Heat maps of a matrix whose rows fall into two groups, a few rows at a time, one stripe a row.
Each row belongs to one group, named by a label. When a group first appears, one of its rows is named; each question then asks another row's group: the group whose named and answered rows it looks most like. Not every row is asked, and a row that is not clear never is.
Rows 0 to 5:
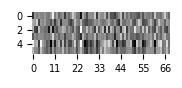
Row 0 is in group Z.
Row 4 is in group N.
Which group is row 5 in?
N
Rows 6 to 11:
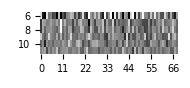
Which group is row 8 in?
Z
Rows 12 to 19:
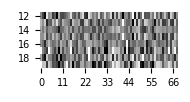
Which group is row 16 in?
N
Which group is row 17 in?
N
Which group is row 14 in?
N
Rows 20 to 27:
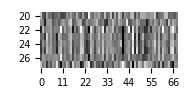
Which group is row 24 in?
Z
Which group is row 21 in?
N
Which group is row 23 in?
Z
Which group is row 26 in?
Z
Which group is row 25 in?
Z
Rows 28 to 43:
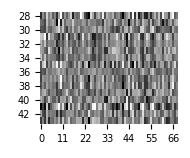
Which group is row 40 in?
N
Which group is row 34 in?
N
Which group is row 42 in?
Z
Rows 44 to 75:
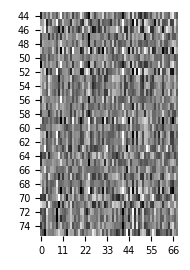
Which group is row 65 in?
Z
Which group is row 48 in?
Z
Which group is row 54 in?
N
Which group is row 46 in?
N
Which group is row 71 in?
N
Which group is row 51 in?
Z
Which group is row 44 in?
Z
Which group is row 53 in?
N
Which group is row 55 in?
N
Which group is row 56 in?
Z
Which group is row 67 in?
N
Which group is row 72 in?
Z
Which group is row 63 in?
N
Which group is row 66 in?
N
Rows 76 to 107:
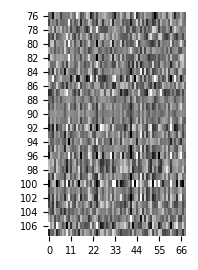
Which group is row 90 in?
Z
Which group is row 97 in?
N
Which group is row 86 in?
N
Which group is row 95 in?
Z
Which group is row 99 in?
Z
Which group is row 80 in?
Z
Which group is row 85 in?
N
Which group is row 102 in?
Z
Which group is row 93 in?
Z
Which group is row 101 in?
Z
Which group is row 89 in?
Z
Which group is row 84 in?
Z
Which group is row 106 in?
N
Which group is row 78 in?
N
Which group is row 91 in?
Z
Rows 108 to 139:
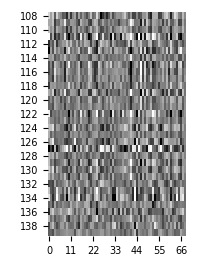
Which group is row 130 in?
N
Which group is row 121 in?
Z
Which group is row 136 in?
Z
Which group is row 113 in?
Z
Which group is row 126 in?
N
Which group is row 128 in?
N
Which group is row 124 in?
N
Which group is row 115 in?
Z
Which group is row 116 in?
Z
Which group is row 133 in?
N
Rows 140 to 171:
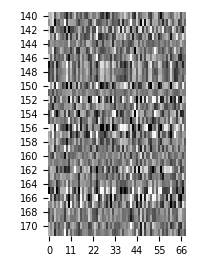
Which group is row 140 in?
N
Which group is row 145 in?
N
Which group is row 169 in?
Z
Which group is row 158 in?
N
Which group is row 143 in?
N
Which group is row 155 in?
Z
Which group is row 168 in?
Z
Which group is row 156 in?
N
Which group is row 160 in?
Z
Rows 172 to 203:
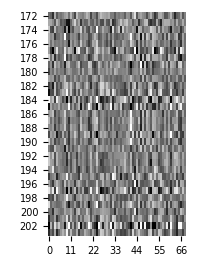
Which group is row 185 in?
Z
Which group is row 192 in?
N
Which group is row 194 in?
N
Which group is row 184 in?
N
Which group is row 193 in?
N
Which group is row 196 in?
N
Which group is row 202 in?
Z
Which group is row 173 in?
N
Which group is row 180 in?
Z
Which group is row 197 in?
N
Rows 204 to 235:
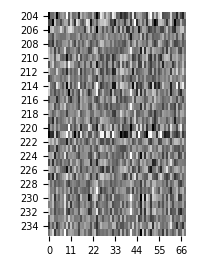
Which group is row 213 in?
Z
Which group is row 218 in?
N
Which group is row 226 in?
N
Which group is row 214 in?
N
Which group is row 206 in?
Z
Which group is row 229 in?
N
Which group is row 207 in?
Z
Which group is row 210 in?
N
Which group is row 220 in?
Z
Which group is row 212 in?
N
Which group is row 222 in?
N
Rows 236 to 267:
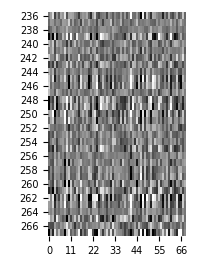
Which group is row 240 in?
N
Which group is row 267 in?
Z
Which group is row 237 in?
Z
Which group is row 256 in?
Z
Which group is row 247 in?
N
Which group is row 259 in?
Z
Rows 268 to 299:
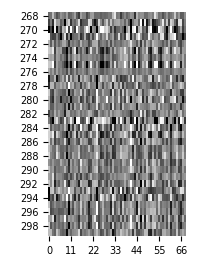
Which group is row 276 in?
N
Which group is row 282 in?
Z
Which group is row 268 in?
N
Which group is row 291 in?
N
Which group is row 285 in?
N
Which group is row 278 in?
Z
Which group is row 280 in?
Z
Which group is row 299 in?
N
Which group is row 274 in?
N
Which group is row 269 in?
Z
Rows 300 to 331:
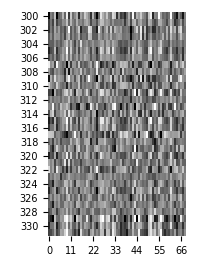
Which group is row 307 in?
N
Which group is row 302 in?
Z
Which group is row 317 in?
N
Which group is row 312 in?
Z
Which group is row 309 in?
Z
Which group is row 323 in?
Z
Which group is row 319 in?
N
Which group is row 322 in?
N
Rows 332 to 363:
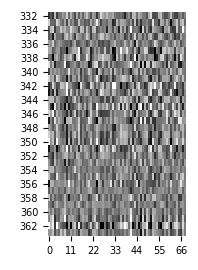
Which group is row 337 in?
N
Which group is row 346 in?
N
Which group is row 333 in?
N
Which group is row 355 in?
N
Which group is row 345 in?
Z
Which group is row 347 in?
Z
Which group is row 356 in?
Z
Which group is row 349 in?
N
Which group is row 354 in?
N
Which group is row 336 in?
N
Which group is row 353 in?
Z
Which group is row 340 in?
Z
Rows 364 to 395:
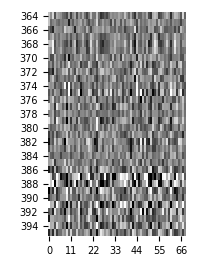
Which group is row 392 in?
Z
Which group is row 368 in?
N
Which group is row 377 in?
N
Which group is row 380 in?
N
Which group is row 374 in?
Z
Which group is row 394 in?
N
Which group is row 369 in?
N
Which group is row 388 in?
N
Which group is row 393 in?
Z
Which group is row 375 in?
Z
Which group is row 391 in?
N
